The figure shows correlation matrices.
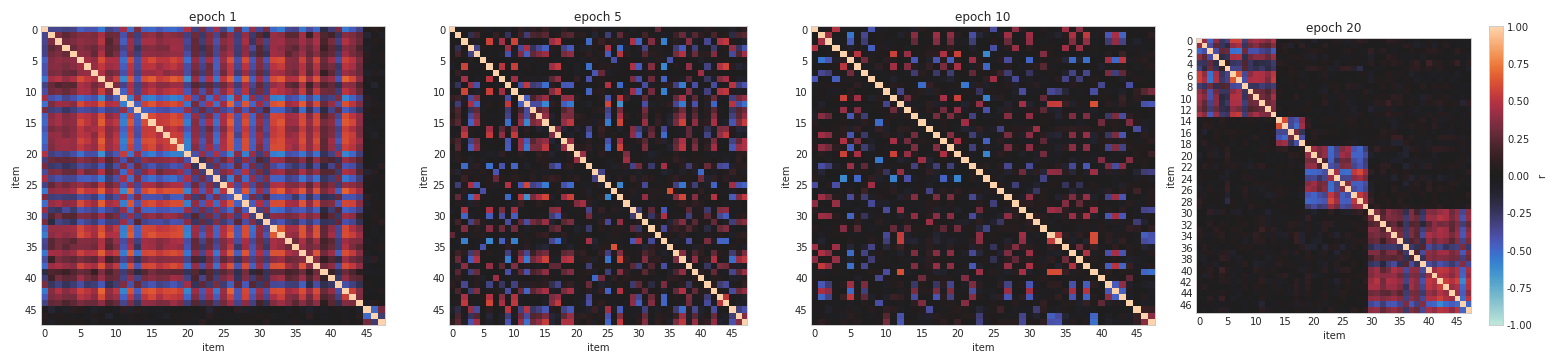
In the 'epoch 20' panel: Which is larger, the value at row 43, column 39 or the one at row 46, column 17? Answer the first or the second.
the second
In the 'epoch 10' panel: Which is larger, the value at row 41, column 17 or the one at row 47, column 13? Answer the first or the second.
the second
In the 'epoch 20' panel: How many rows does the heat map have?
48
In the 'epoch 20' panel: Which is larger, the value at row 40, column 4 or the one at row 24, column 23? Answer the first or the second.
the second
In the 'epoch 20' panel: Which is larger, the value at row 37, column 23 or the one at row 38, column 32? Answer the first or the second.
the second
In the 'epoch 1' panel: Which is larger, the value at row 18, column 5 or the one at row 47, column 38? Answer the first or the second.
the first
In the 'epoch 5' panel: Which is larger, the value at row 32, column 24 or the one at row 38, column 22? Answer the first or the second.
the first
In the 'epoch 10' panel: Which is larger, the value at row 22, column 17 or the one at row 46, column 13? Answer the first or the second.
the second
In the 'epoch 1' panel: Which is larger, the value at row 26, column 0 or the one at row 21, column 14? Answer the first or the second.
the second
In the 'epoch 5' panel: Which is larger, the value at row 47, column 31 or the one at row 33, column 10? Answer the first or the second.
the first
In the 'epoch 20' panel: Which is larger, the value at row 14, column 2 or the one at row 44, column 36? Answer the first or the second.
the first
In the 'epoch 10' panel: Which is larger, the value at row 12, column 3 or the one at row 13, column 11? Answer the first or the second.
the second
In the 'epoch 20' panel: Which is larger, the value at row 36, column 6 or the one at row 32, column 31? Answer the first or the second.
the second
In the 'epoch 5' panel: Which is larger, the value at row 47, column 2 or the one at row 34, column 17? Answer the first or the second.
the first
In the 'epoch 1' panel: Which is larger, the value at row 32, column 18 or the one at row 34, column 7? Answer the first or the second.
the first
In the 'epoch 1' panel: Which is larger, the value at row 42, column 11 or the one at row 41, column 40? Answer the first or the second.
the second
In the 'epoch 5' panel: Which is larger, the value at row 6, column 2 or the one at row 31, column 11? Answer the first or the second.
the first
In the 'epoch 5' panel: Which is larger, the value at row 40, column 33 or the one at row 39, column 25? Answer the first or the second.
the first
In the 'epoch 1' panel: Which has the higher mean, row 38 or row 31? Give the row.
38
